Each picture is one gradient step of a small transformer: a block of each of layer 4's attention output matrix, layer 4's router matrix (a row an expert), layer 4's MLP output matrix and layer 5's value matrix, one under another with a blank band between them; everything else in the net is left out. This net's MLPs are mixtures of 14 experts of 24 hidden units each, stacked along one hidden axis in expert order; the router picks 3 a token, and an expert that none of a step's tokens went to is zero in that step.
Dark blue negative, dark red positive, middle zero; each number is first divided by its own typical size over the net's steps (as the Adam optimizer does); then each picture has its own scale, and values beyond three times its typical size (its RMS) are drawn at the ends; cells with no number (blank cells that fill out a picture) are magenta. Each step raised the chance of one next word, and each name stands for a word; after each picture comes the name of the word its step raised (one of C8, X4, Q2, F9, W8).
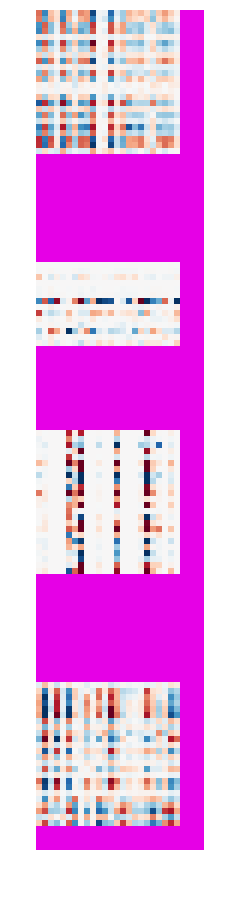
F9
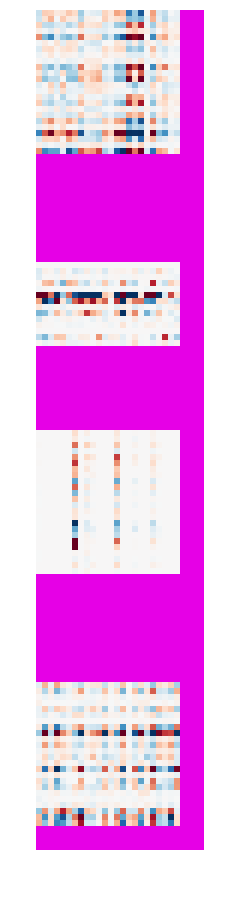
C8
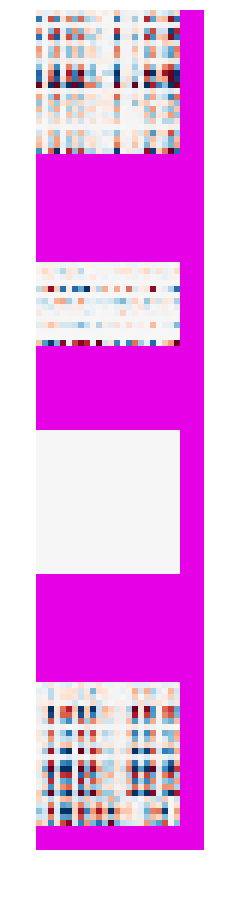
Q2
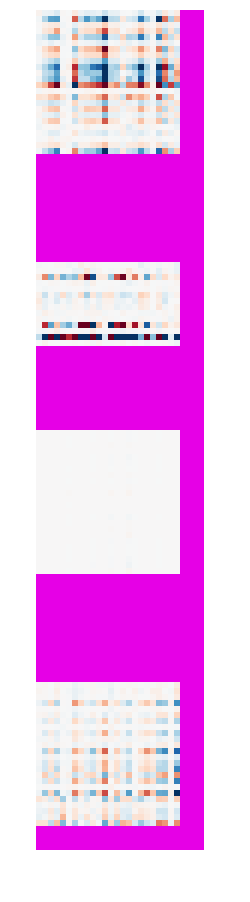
Q2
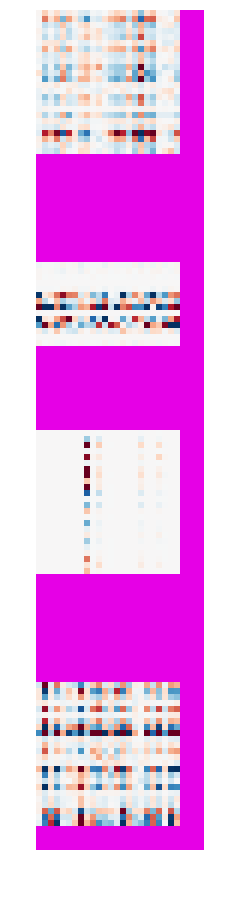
C8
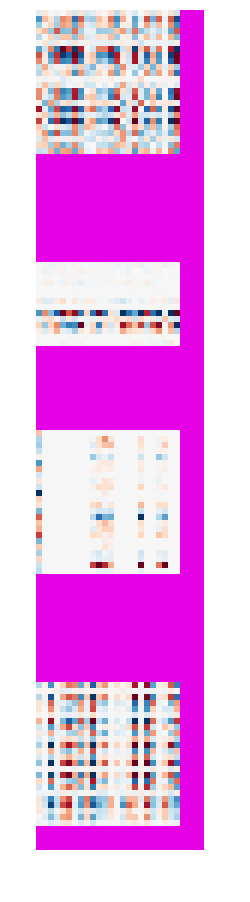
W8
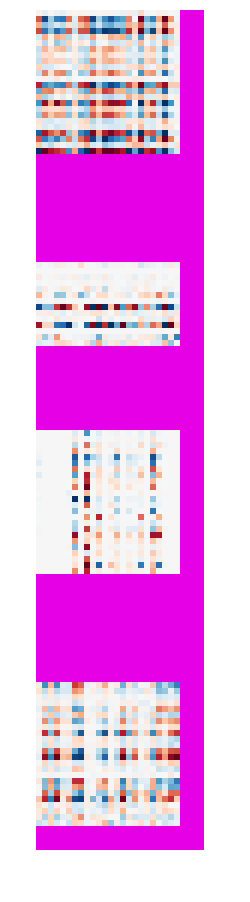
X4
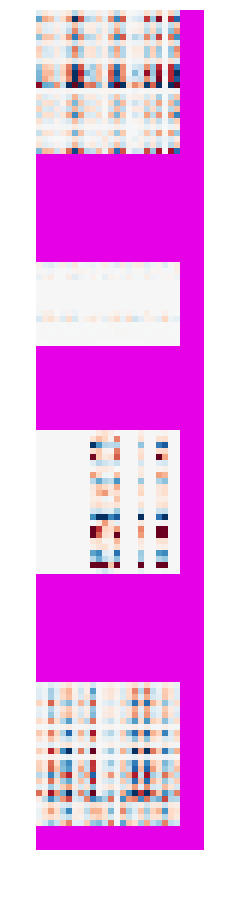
Q2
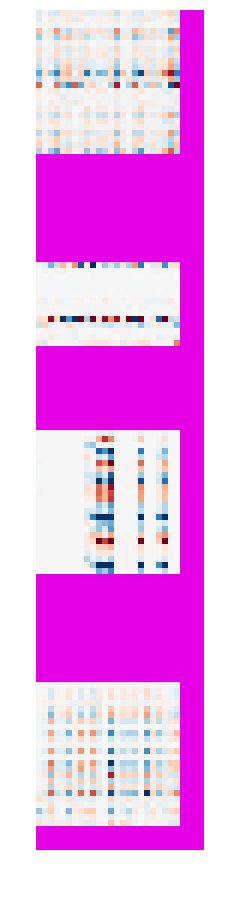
Q2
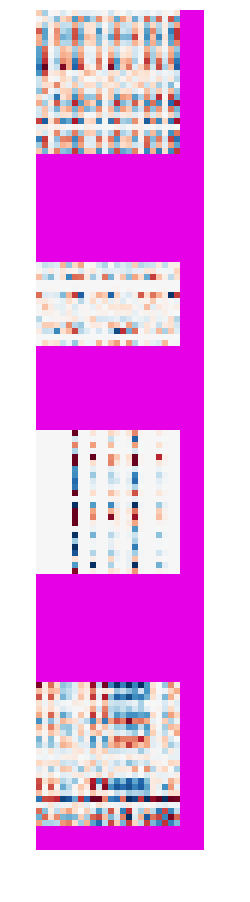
F9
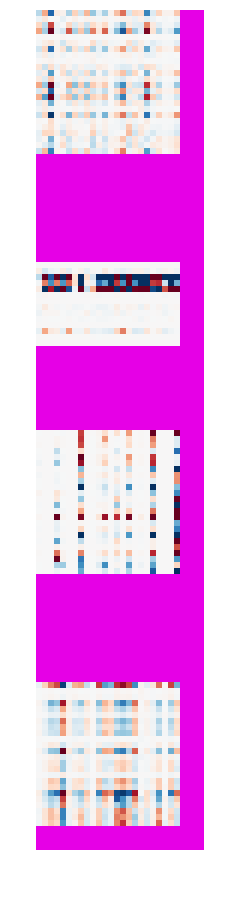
X4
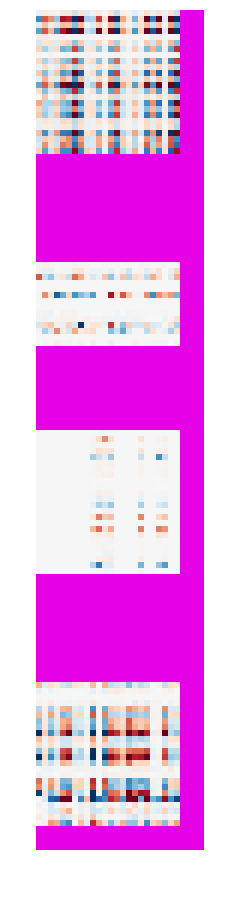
X4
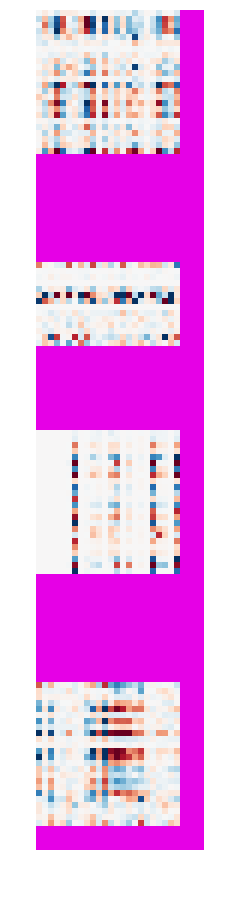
X4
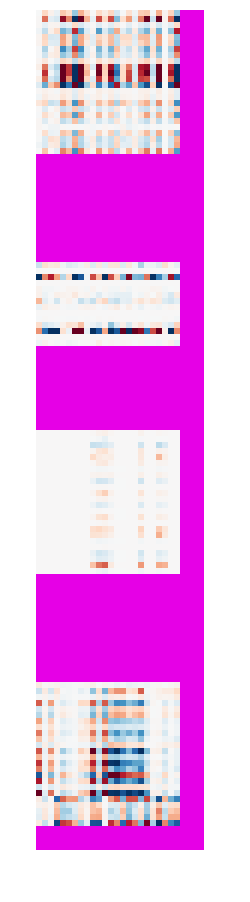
Q2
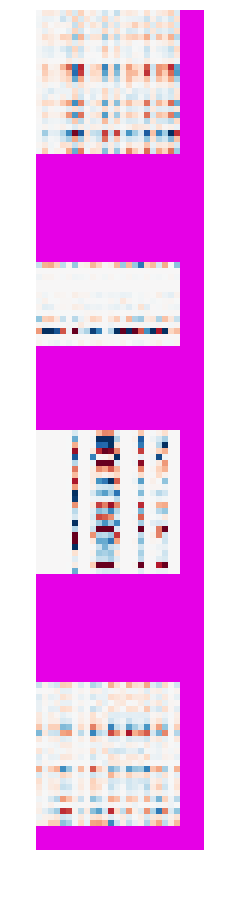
C8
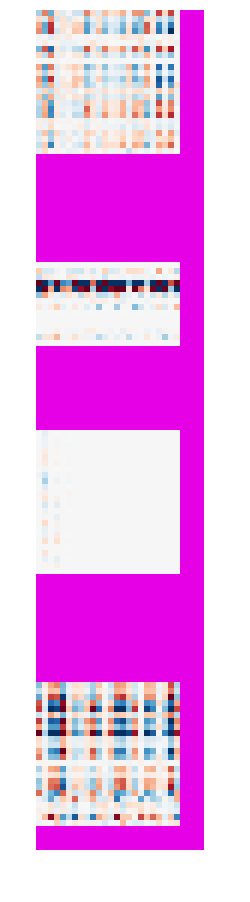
X4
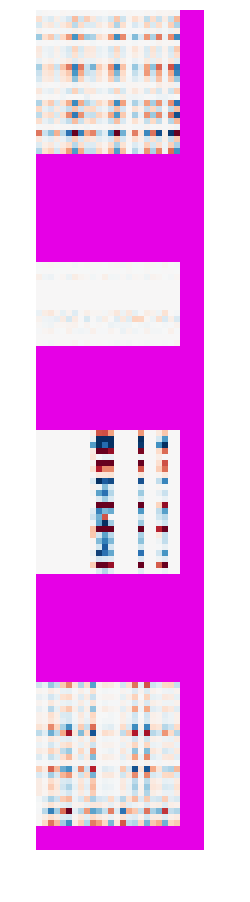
C8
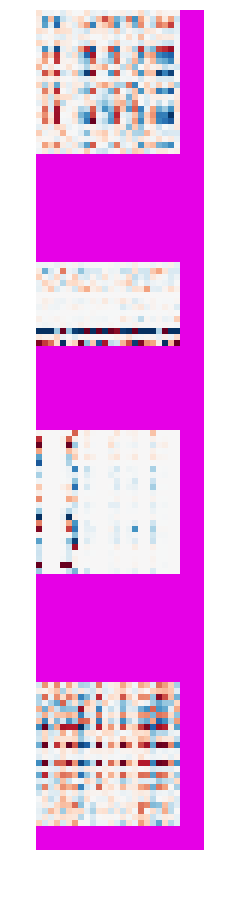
W8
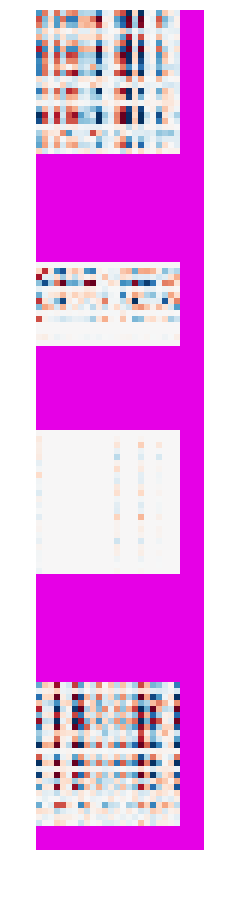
W8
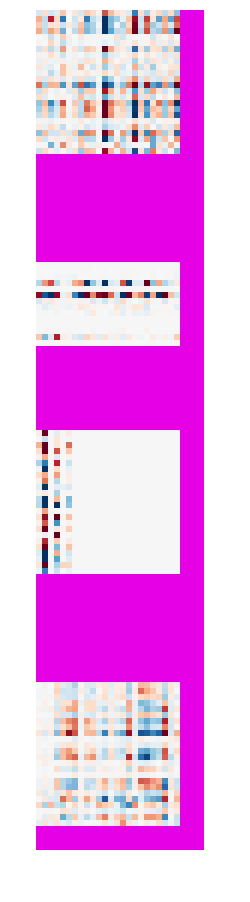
X4
